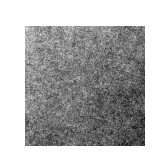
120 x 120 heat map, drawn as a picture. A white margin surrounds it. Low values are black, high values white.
Ninth with the lowest average: bottom right. Histogram: bell-shaped. Odd rows or columns: none. Slope: up to the top left. Ninth with the highest average: top left.
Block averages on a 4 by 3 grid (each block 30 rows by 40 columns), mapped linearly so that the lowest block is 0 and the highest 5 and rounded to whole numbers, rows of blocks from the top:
5 4 3 / 4 3 2 / 3 2 0 / 2 1 0
